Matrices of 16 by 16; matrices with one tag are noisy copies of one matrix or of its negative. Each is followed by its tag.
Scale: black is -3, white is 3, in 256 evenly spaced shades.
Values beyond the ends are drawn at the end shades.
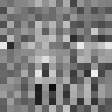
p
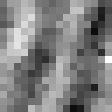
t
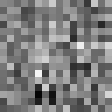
p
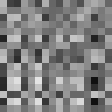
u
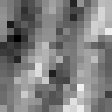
t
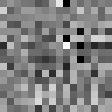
p
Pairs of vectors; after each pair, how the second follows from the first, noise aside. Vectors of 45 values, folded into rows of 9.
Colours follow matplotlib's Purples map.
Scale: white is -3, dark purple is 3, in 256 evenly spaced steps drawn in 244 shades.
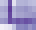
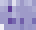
partly zeroed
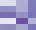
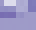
partly zeroed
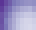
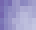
shrunk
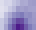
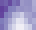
negated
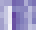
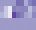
partly zeroed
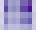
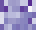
sign-scrambled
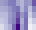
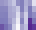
negated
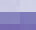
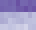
negated
